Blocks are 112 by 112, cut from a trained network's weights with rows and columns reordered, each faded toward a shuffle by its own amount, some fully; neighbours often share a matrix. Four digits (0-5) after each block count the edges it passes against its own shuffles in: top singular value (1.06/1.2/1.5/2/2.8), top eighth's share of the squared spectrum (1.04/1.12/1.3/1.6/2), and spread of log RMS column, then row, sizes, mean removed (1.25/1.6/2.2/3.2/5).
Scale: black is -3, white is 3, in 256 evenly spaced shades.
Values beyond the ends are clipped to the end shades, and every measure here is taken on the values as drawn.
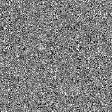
3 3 3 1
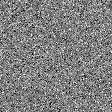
0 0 0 0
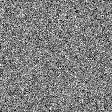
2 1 0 0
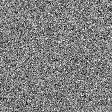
0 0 0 0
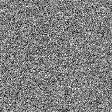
2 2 1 1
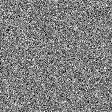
1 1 0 0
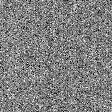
1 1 0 0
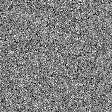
0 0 0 0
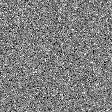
0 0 0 0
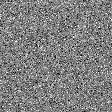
0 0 0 0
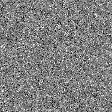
2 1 1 0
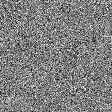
1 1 0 0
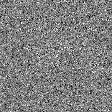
1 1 0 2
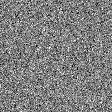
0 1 0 0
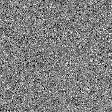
1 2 0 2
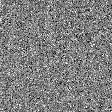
1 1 0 0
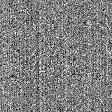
3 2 0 2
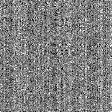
4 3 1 3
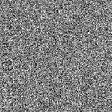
3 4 2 1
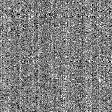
3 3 1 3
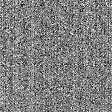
3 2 0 2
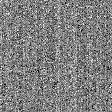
3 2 0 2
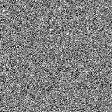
2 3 1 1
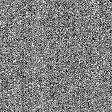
2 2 0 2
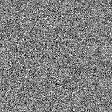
3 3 1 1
